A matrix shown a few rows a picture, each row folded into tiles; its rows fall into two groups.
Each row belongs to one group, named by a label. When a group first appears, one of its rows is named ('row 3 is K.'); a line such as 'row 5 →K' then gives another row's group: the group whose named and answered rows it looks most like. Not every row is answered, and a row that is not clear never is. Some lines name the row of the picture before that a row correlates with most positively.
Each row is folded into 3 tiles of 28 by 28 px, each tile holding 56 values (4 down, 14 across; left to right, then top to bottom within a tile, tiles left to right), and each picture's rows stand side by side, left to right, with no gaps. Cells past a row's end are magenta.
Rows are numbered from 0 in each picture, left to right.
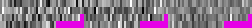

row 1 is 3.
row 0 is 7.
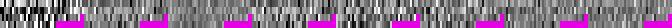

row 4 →7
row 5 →7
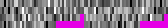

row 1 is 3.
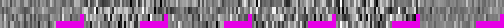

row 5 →3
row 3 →7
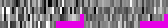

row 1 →3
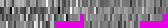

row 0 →3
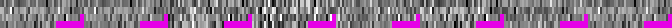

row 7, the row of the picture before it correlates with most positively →1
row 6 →3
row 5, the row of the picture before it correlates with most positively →1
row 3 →7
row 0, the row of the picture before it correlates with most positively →1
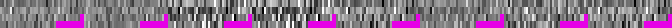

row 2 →3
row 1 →7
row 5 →3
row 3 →3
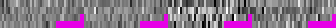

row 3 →3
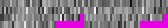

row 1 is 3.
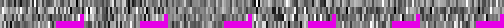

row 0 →7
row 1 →7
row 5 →3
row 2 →7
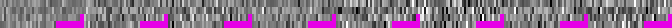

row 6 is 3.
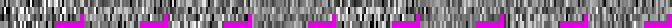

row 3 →7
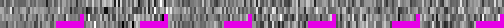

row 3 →7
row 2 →7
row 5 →7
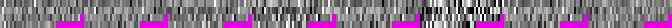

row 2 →3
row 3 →3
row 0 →7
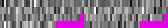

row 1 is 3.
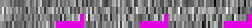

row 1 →7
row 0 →7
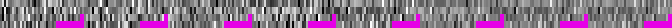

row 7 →3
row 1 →7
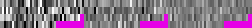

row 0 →7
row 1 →3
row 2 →7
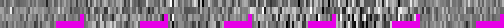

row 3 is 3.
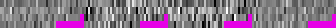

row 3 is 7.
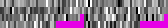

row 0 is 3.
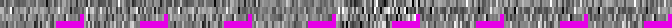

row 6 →3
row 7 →3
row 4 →7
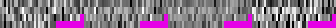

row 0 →7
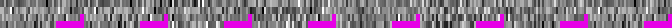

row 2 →7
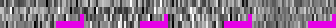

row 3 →7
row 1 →3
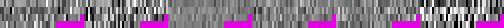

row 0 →3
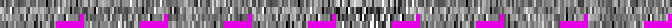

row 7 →7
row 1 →3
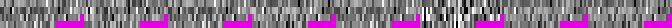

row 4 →3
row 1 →7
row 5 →7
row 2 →3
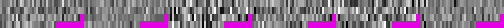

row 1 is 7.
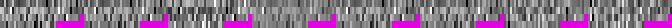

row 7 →7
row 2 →3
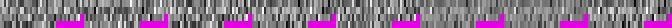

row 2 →7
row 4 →7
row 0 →7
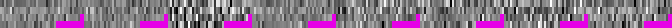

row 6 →3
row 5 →7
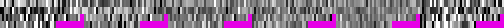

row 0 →3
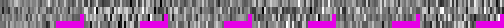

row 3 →3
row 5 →7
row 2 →7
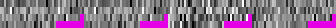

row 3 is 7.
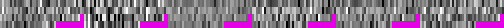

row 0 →7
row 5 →7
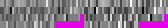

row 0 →3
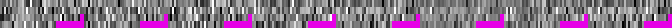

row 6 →7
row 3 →7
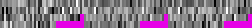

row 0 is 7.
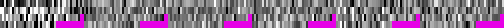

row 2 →3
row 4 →7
